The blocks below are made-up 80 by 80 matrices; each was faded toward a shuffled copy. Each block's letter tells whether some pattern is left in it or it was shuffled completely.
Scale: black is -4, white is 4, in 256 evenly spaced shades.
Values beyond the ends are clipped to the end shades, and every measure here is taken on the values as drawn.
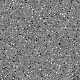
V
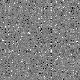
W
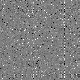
W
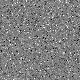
V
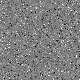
V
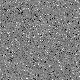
V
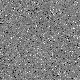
V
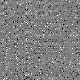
W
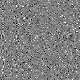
W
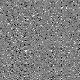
W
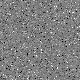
V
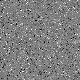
V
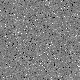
V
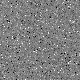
V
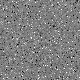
V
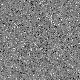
V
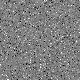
V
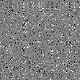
W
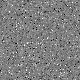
V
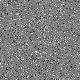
V
